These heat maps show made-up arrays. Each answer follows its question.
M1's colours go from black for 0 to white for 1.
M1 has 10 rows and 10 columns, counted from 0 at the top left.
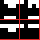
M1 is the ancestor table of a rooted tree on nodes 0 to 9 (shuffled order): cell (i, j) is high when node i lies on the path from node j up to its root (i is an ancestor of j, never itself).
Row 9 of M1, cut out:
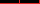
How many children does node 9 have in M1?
0
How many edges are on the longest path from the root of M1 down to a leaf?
5
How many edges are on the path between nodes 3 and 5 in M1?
5
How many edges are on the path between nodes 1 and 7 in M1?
1
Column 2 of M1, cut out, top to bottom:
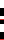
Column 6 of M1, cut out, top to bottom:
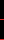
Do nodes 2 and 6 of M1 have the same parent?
no
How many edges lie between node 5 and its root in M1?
2
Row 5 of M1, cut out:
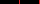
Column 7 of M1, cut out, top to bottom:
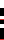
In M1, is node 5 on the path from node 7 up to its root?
no
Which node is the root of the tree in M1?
6
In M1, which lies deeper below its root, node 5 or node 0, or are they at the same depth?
node 5
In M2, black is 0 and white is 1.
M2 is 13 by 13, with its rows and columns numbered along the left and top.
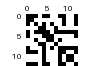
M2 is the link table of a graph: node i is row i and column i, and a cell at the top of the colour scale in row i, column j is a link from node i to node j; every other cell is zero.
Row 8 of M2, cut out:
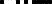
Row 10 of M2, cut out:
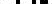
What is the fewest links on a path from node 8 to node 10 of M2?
2
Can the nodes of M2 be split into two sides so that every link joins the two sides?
no
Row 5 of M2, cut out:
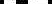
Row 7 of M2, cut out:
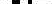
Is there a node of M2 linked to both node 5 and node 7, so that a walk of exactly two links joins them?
yes
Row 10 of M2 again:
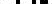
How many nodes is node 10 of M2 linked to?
9
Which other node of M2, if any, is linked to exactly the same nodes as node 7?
node 3
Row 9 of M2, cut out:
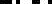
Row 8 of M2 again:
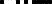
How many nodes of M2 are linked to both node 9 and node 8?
3
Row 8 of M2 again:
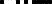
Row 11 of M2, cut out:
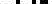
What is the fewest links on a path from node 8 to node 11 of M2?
2
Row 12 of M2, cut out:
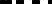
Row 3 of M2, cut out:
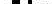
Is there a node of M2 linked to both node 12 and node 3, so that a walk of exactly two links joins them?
yes
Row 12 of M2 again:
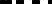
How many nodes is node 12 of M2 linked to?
5
